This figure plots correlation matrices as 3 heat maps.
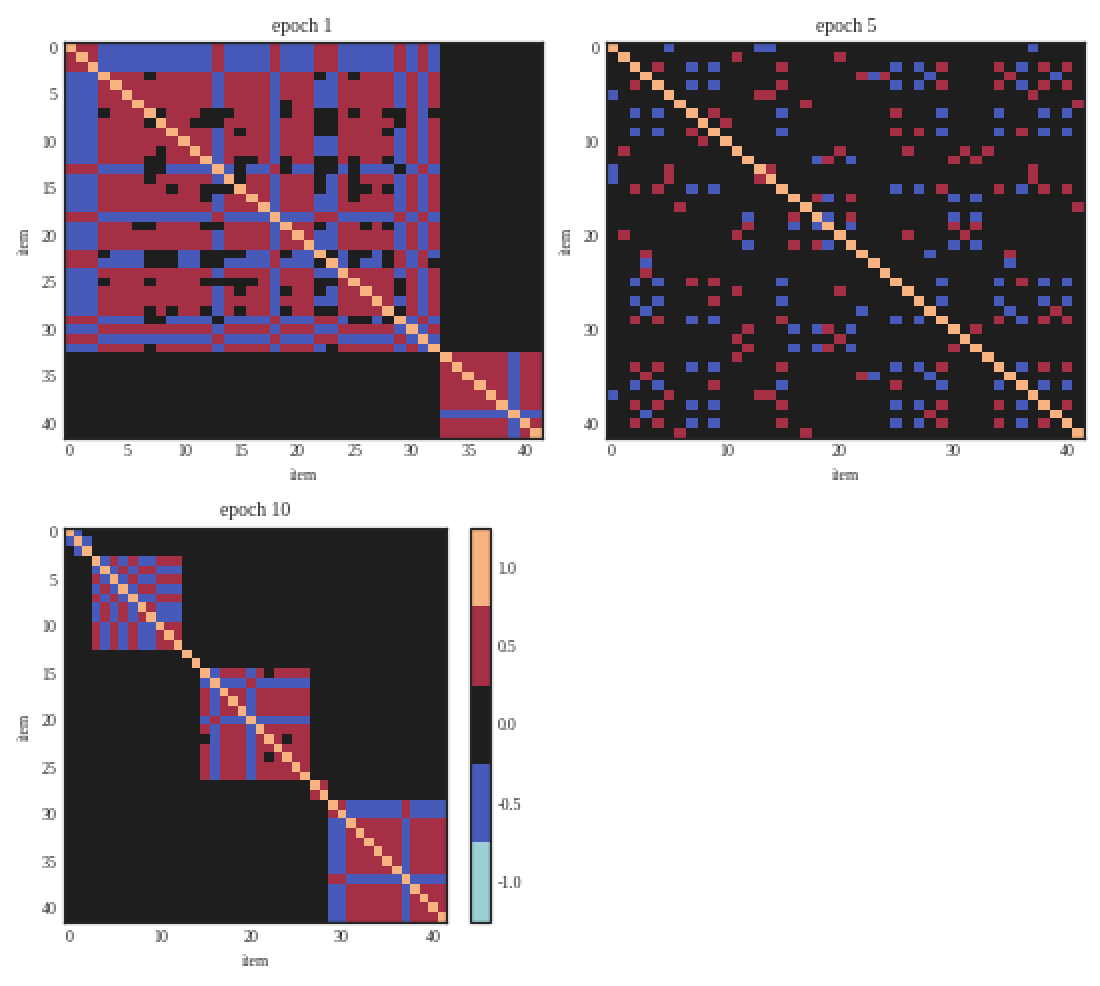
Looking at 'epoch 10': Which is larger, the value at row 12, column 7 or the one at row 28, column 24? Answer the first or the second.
the first
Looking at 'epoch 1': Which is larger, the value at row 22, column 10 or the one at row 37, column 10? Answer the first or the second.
the second
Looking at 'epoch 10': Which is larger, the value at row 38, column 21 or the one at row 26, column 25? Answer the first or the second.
the second
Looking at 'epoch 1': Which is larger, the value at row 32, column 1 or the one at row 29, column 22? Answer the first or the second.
the second
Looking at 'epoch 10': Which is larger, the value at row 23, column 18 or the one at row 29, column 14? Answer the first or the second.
the first
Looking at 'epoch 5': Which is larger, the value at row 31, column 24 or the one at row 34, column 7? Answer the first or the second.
the first
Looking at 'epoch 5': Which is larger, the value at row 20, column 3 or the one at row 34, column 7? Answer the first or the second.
the first
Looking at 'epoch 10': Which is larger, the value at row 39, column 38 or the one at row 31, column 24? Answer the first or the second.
the first
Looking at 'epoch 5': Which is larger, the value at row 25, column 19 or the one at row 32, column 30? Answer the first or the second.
the second
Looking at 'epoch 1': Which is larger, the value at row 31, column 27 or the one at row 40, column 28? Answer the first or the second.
the second
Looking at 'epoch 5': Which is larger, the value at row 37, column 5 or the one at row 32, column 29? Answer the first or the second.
the first
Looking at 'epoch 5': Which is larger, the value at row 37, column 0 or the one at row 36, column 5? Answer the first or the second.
the second
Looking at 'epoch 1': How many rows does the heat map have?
42
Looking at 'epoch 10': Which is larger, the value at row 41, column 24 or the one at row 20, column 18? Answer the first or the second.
the first
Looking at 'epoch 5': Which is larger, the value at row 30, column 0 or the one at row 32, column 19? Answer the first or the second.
the second
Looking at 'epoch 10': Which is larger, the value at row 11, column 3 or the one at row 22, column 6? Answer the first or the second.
the first
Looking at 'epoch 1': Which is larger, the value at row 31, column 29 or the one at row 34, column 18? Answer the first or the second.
the first
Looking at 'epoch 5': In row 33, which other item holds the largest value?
11
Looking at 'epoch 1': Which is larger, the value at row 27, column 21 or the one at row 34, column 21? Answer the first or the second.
the first
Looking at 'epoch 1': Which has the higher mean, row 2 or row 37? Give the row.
37
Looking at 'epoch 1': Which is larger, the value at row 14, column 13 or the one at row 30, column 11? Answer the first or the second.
the second
